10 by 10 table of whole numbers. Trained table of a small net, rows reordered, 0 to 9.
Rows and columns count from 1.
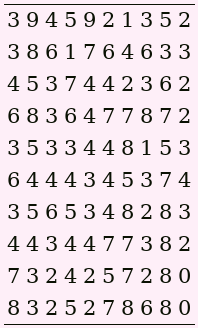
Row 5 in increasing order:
1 3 3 3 3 4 4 5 5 8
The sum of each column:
47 54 36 44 42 50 57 37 65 21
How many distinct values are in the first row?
6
